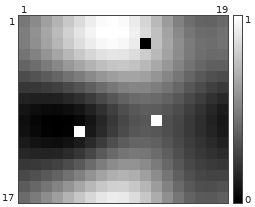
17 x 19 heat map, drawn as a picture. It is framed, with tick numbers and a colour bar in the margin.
Ninth with the lowest average: middle left. Stripes: none. Ninth with the highest average: top middle. Lone odd cells: 3, 2 higher and 1 lower than their neighbours.
